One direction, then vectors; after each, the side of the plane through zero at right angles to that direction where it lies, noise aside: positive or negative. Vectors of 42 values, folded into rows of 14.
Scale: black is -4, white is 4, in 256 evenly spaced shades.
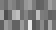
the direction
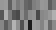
negative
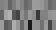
negative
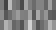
positive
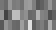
positive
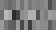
negative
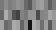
negative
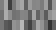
negative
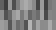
positive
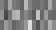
positive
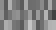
positive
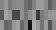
negative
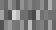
positive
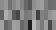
negative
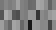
negative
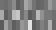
positive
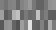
positive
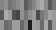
negative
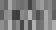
negative
